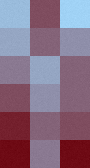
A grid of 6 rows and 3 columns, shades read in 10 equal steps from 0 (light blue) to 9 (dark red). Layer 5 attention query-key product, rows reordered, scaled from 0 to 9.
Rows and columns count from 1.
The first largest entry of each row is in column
2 2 3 1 1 1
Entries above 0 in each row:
2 3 3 3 3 3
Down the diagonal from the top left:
1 5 5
